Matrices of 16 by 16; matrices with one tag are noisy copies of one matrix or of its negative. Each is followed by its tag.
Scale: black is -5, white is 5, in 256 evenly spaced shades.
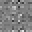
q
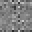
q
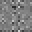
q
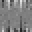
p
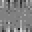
p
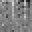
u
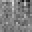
u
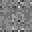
q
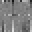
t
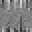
p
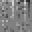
u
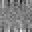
p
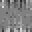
p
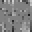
t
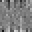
p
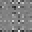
q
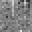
u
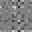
q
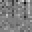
u
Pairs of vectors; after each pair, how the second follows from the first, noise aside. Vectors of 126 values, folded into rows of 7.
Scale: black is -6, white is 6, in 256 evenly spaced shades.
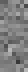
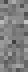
shuffled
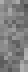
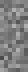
shuffled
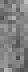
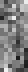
scaled up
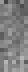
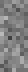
shuffled
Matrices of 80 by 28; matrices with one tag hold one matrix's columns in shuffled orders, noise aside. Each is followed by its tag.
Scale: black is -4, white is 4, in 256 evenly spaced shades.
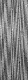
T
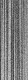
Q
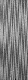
T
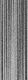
Q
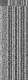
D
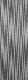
T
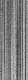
Q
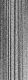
Q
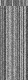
D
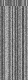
D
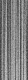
Q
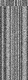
D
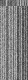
D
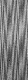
T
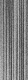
Q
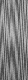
T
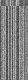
D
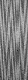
T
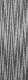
T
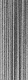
Q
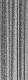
Q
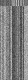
D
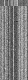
D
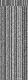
D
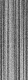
Q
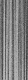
Q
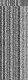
D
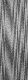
T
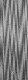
T
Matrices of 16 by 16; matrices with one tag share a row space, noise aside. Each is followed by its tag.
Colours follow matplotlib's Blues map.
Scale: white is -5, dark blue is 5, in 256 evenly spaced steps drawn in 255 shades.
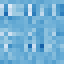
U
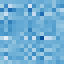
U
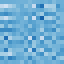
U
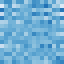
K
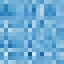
U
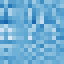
U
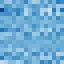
K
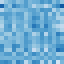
K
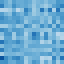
K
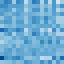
K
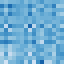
U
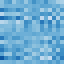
K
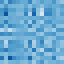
U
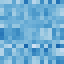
K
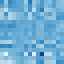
U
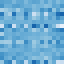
K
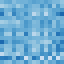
K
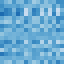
K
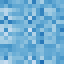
U
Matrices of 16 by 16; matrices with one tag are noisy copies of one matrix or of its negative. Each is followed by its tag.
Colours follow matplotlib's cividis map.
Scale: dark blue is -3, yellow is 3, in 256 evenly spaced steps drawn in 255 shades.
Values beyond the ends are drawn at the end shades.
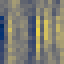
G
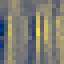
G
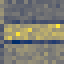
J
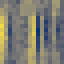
G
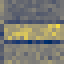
J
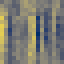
G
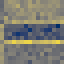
J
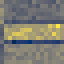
J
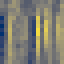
G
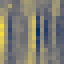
G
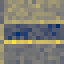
J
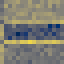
J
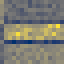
J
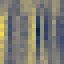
G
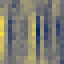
G
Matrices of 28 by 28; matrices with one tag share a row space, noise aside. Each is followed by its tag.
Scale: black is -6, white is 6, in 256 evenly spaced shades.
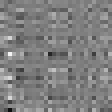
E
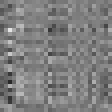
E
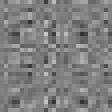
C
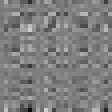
C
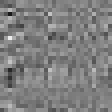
E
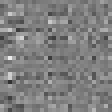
E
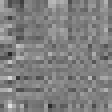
E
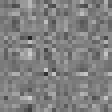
C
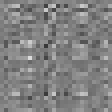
C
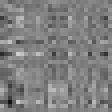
E
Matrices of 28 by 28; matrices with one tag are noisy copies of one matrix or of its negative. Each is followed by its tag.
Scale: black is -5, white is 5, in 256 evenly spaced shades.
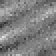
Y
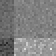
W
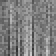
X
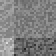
W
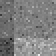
W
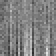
X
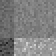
W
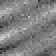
Y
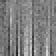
X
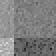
W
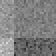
W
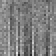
X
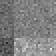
W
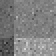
W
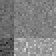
W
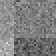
W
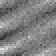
Y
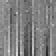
X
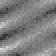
Y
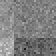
W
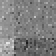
W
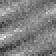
Y
